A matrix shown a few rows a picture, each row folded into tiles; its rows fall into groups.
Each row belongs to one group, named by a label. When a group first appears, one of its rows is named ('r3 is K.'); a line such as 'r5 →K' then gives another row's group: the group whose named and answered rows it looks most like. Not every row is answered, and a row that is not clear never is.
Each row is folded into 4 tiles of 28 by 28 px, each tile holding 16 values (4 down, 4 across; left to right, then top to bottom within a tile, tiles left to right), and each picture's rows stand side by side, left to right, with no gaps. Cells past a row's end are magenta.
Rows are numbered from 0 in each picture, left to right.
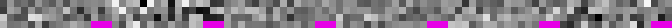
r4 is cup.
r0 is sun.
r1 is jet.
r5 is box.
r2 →sun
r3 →sun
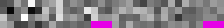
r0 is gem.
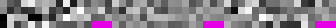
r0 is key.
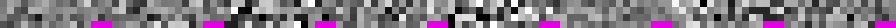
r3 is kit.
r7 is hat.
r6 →jet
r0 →box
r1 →box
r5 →sun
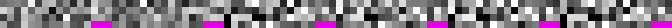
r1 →gem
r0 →kit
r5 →key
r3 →key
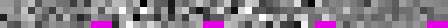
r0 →kit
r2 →cup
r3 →jet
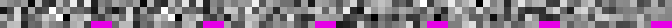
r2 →kit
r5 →cup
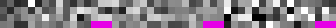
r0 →gem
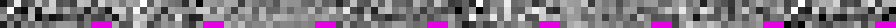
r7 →box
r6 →jet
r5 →jet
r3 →box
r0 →box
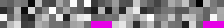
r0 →hat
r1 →cup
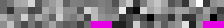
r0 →gem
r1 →box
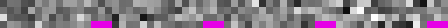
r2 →gem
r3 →cup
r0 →hat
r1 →key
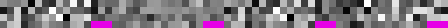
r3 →gem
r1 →box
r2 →hat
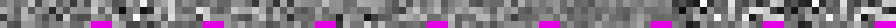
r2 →sun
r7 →gem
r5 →hat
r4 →sun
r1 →gem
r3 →key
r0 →kit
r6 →gem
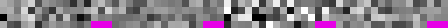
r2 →key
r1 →box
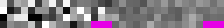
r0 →key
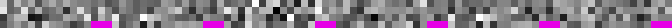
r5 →kit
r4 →sun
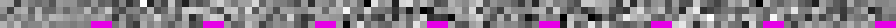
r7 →jet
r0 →cup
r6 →cup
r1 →gem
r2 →kit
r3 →jet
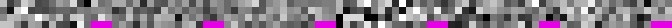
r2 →gem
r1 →hat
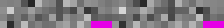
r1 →jet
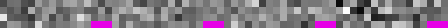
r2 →gem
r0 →hat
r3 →box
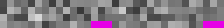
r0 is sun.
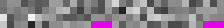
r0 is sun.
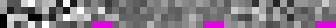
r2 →sun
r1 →hat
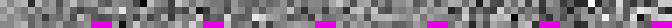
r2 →sun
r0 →jet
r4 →hat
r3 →cup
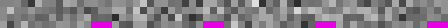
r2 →gem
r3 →sun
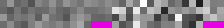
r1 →kit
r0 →hat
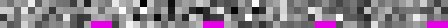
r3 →hat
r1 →jet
